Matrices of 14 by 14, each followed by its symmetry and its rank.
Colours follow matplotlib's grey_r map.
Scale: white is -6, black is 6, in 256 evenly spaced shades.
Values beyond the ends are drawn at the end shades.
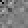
symmetric, rank three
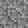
antisymmetric, full rank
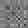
symmetric, rank three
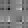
symmetric, rank one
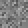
antisymmetric, full rank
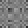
symmetric, rank two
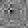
symmetric, rank two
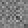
symmetric, rank three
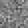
antisymmetric, full rank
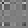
symmetric, rank one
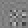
symmetric, rank two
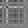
symmetric, rank one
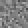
antisymmetric, full rank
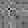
symmetric, rank three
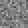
antisymmetric, full rank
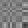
symmetric, rank one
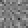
symmetric, rank three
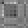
symmetric, rank two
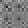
symmetric, rank two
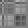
symmetric, rank one
